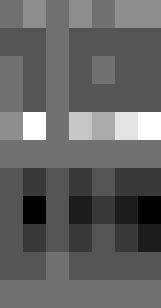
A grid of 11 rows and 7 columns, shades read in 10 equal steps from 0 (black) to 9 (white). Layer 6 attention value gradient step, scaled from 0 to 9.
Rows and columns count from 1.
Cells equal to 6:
1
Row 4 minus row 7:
1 1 1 1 0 1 1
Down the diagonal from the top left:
4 3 4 3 6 4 2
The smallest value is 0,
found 2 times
